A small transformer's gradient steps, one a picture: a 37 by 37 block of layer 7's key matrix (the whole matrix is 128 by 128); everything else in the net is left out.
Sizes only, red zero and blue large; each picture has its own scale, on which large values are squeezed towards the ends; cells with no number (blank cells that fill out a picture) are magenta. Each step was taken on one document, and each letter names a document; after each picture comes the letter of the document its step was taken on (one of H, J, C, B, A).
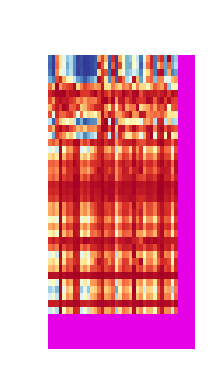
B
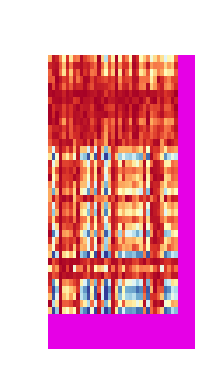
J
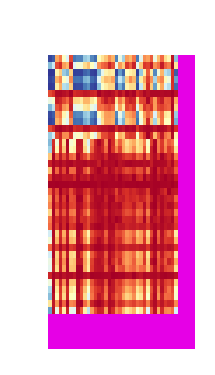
B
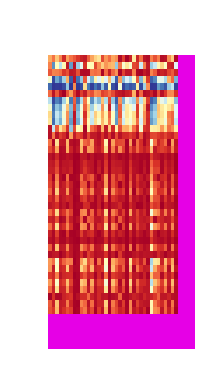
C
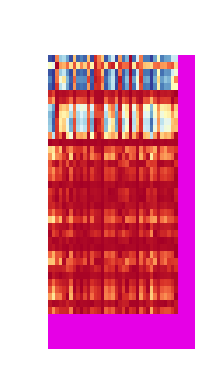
J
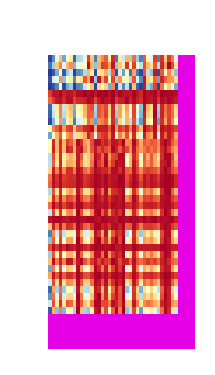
B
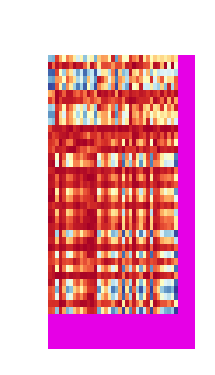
B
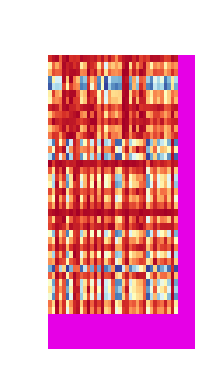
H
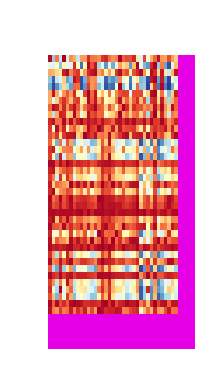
H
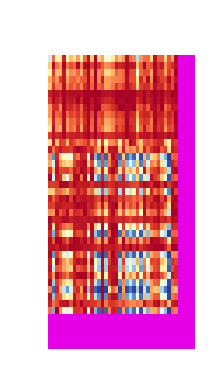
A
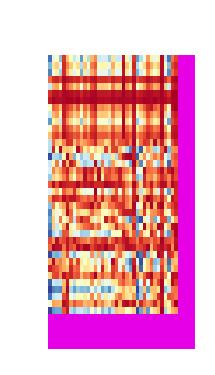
J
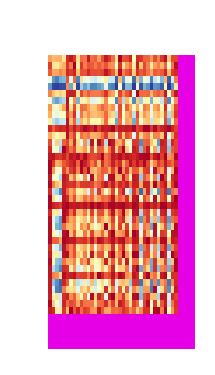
C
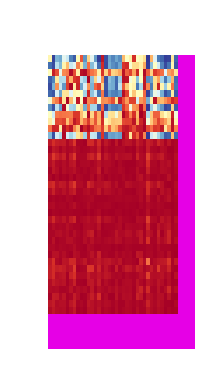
H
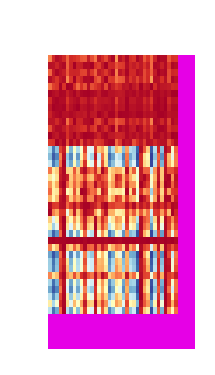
A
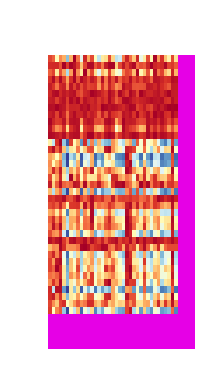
A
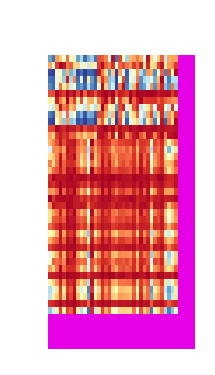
B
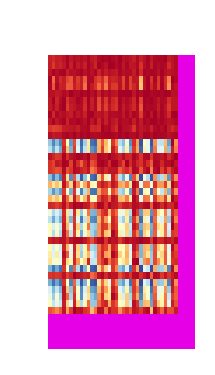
C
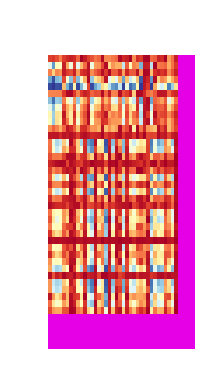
C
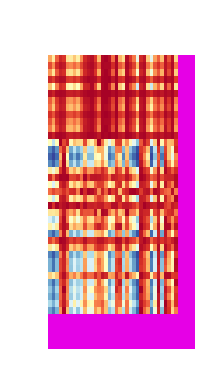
A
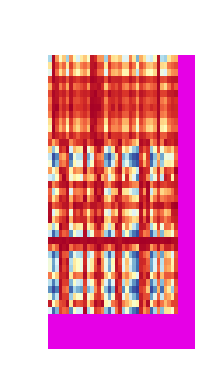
A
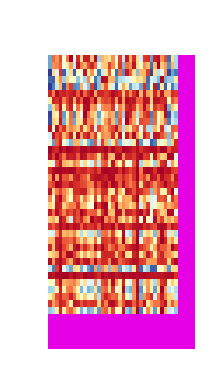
B
